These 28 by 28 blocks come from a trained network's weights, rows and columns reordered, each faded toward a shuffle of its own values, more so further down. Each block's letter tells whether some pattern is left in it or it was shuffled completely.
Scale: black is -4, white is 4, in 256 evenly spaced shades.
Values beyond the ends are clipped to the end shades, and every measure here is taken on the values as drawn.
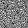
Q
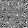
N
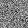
N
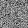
Q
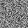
N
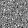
Q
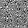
N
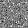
Q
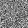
Q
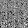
N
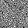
Q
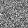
Q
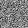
Q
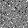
Q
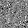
Q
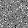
Q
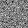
Q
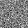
Q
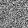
Q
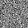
Q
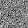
N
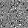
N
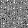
N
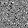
Q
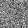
Q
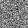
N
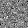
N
